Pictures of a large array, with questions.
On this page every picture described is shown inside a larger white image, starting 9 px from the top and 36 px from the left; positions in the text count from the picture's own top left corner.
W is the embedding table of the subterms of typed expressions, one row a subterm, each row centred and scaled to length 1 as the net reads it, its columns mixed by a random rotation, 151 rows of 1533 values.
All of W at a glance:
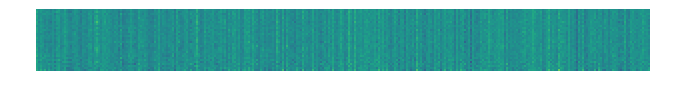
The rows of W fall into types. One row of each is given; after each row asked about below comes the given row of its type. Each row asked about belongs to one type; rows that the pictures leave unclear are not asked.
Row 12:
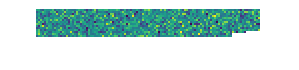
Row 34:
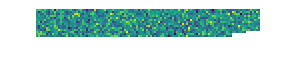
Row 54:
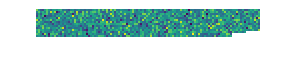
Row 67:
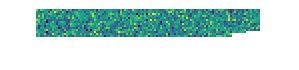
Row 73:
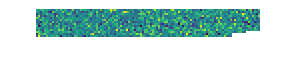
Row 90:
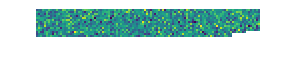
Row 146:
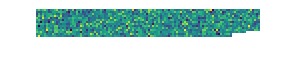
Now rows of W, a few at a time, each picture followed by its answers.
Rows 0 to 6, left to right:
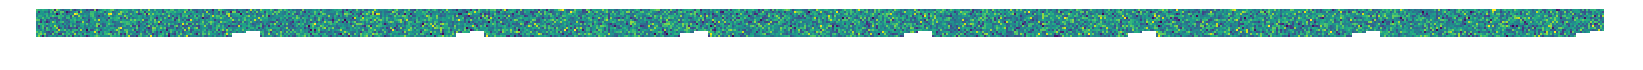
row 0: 34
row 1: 67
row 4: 54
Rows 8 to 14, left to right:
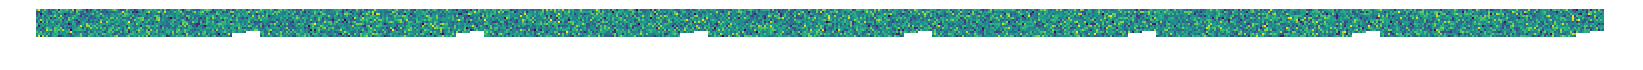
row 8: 146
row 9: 67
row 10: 54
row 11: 12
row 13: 54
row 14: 67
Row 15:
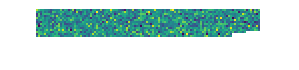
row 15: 73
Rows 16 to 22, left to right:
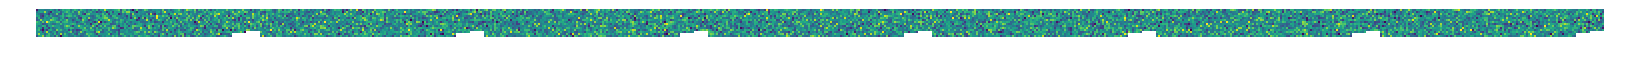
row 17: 146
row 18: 146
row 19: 34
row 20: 67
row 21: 146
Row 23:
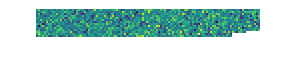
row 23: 12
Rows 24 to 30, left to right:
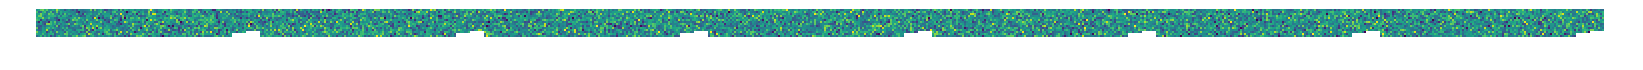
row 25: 146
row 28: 34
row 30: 12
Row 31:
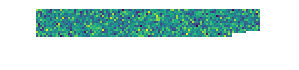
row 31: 73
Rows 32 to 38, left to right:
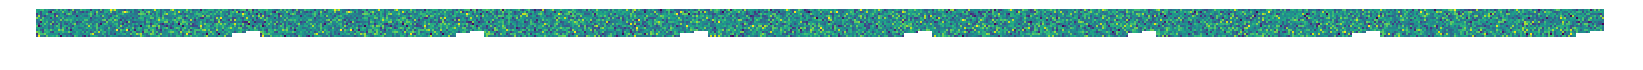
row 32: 73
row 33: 73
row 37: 54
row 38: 73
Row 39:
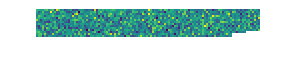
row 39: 34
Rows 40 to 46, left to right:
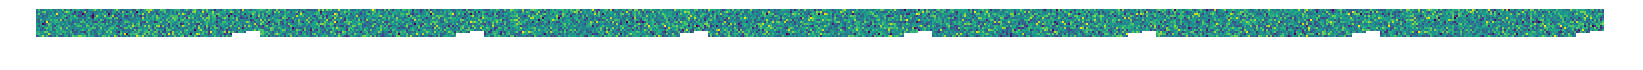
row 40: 12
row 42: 90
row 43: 67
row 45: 34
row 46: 90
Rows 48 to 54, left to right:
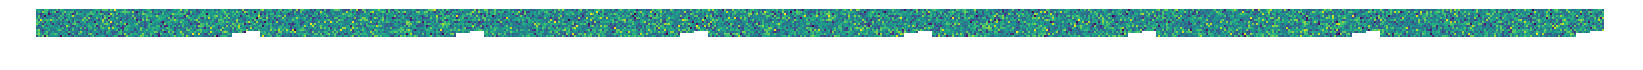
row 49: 146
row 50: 54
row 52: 67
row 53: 146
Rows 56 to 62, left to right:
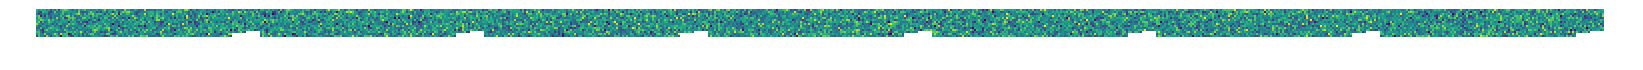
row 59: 146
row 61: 90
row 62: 12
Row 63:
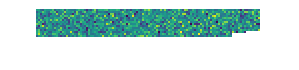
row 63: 12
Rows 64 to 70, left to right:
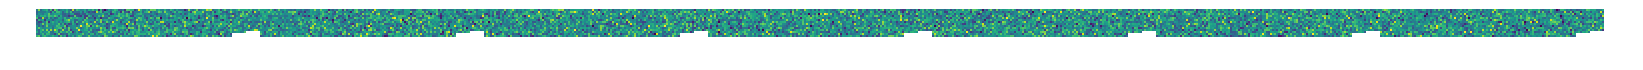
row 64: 146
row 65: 54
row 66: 90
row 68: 12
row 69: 54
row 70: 34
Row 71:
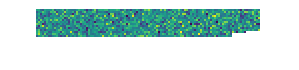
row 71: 12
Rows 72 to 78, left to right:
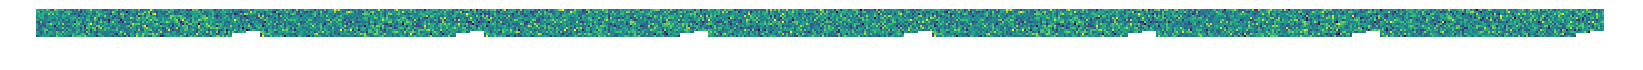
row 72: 67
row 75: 54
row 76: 73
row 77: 146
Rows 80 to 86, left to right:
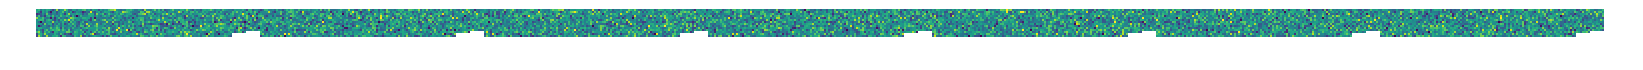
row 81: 12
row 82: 90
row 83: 67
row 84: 73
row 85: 54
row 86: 12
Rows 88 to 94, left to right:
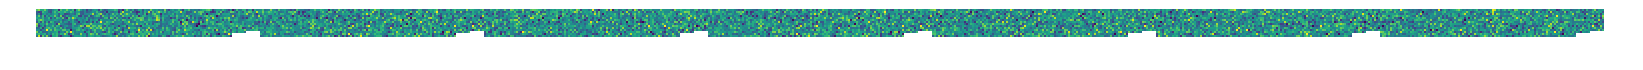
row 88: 146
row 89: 54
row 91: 54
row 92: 54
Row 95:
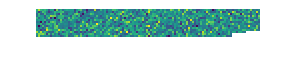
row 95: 34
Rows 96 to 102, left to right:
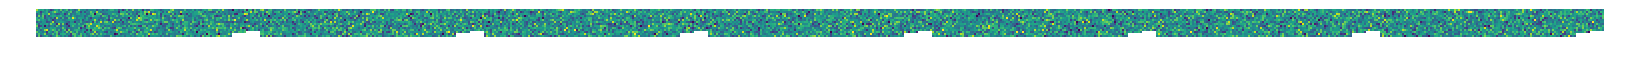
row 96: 67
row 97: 54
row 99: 12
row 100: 34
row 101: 12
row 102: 73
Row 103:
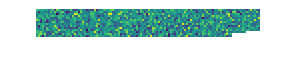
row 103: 34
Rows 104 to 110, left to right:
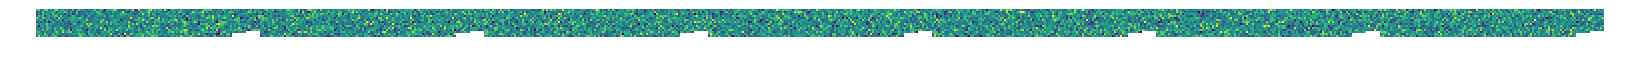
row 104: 146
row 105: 90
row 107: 12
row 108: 73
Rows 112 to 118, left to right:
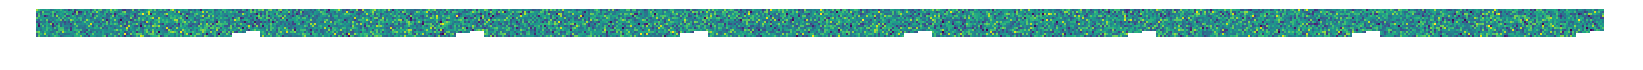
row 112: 73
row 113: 146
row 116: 67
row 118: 67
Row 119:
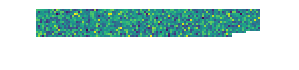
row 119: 34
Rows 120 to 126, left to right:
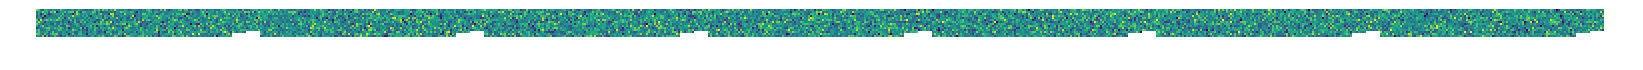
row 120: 54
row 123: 67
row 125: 54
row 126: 34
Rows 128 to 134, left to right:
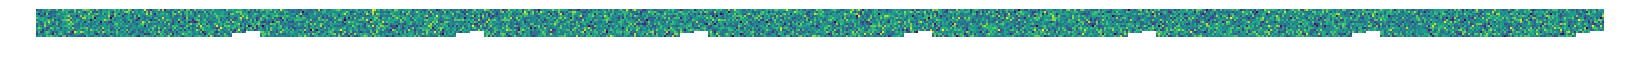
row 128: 90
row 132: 73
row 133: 12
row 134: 54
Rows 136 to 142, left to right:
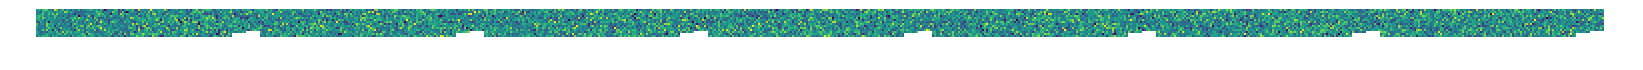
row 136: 146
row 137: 67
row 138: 54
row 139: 146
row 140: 67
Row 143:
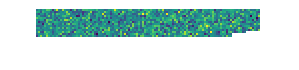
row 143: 90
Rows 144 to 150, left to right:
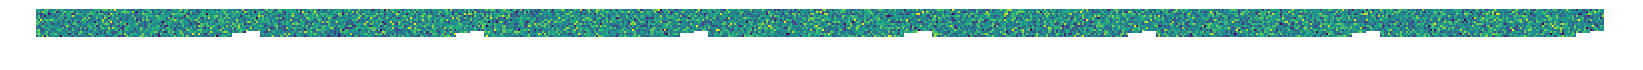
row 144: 54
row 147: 67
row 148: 34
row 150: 67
